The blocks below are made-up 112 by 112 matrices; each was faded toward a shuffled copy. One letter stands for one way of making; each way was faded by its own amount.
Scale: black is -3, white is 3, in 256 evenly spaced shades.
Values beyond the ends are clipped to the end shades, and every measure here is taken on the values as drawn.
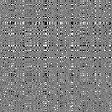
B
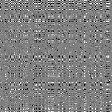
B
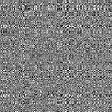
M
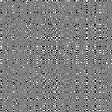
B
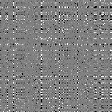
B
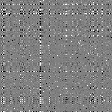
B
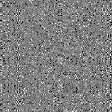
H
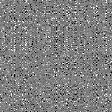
H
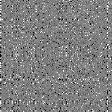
H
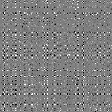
B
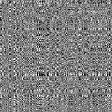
M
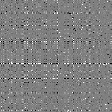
B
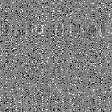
H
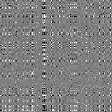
B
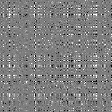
B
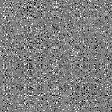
H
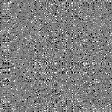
H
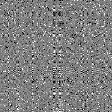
H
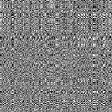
M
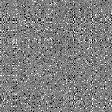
H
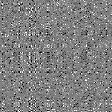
H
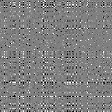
B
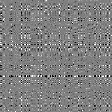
B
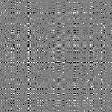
B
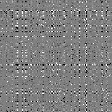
B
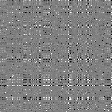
B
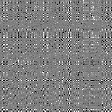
B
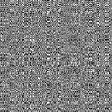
M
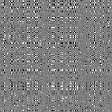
B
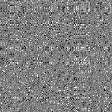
H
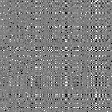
B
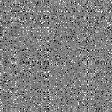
H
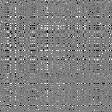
B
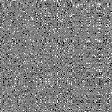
H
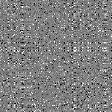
H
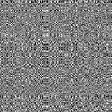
M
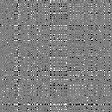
B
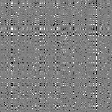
B
